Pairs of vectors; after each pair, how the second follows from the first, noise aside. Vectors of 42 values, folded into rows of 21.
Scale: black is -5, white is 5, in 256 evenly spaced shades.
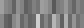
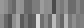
copied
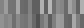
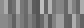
copied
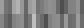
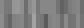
shrunk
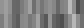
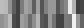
scaled up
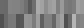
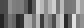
scaled up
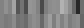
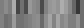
copied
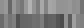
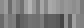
copied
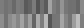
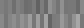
shrunk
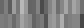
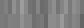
shrunk
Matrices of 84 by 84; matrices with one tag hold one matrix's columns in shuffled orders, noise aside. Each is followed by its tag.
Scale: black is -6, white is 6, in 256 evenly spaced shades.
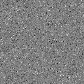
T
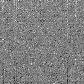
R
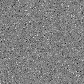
T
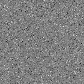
T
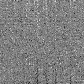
R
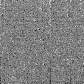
R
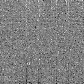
R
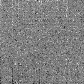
R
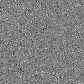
T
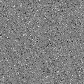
T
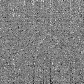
R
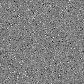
T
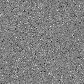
T
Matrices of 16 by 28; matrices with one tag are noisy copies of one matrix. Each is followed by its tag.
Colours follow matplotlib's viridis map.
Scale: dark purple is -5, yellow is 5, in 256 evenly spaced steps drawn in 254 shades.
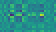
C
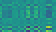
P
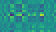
C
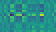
C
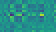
C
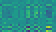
P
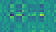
C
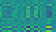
P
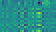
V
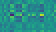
C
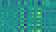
V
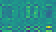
P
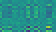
P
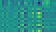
V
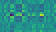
C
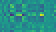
C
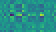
C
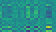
P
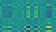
P
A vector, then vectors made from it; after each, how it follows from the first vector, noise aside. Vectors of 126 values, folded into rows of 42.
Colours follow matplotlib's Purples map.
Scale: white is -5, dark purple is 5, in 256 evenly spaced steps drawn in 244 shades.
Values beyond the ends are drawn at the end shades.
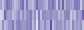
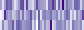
scaled up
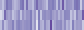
copied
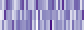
scaled up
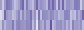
copied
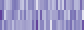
negated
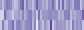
copied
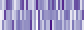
scaled up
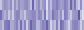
reversed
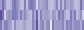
negated
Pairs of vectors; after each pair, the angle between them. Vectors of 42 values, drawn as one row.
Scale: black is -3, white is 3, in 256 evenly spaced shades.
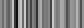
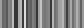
nearly parallel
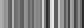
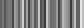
partly opposed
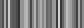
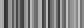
orthogonal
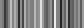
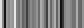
partly aligned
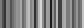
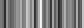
nearly parallel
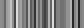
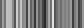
nearly parallel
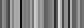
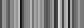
nearly parallel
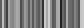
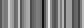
partly aligned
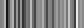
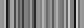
nearly parallel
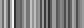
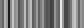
partly aligned
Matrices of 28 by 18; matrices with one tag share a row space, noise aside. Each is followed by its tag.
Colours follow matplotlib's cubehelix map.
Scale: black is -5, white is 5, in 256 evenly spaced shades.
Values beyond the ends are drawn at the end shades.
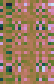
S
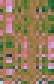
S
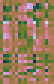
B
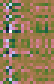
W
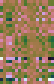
S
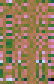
S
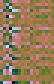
W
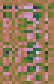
B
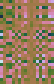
S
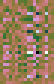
B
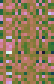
S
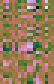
B
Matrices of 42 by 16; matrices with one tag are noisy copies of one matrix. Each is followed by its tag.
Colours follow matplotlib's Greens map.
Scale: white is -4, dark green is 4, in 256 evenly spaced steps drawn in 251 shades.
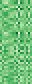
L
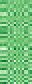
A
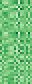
L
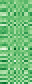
A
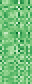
L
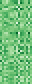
L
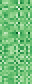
L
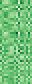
L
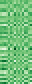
A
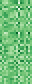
L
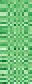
A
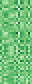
L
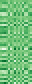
A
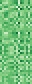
L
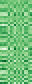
A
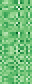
L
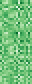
L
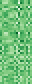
L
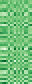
A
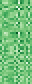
L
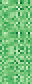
L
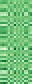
A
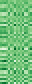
A
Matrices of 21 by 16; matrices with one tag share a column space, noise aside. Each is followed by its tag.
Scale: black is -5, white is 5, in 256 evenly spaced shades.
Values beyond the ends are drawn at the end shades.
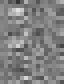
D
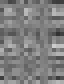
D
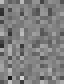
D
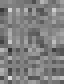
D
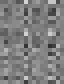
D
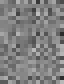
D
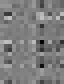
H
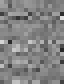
H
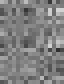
D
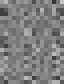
D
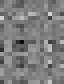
H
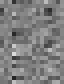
D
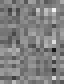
D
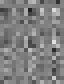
D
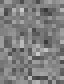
D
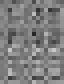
D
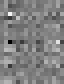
H
